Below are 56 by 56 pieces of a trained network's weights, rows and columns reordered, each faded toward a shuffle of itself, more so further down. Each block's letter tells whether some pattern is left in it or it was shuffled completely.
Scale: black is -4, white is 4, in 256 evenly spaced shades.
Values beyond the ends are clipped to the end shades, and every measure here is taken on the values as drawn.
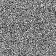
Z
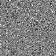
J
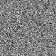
J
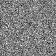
Z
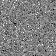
Z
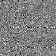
J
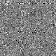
J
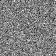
Z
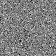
Z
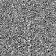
J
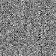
J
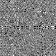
J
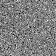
Z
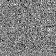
J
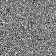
Z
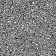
Z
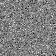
Z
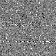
J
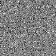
J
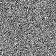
Z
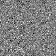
J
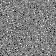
Z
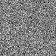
J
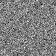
Z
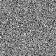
J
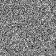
J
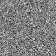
J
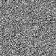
J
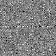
J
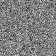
Z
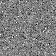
Z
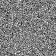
Z
